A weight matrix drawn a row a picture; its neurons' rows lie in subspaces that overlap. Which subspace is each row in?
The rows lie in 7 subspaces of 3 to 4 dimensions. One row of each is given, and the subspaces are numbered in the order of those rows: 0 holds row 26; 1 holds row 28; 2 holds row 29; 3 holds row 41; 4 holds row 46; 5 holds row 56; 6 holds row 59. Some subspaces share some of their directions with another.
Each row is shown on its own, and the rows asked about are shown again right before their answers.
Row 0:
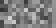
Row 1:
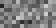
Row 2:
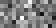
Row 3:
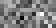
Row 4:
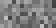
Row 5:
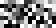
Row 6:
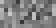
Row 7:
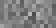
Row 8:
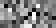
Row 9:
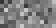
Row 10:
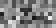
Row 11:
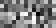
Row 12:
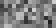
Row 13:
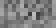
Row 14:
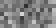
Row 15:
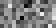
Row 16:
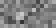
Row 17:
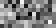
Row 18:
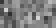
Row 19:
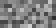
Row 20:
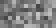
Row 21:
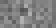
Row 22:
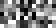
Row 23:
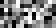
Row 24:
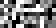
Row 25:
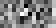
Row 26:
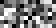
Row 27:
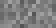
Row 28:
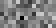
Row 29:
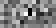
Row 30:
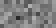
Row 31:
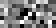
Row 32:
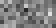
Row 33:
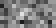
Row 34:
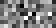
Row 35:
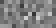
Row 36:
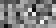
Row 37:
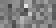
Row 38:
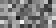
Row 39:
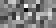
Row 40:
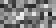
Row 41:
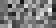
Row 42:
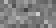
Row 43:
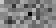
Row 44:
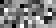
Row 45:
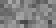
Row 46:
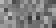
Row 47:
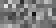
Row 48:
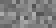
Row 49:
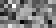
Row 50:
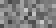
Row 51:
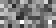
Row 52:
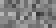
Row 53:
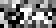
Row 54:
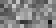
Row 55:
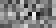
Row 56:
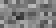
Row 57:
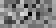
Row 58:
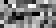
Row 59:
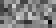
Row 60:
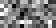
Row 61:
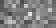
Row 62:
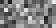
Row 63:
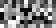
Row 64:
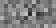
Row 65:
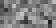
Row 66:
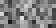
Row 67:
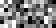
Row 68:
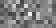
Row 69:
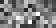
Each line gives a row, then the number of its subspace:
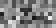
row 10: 1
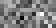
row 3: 1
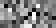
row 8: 3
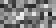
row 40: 5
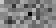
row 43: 6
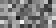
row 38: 3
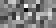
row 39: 4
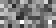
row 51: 3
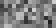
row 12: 6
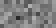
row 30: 5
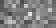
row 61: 6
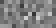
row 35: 0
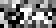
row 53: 1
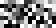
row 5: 5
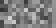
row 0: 6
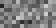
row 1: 5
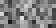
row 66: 1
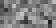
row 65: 6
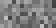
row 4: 4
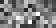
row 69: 5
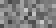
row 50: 1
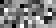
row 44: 0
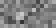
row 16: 6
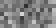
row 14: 1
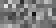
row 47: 5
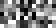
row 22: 1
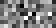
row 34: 0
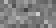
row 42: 5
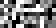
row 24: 4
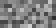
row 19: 3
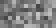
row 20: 4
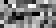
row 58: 5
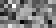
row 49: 5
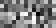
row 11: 1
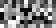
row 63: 1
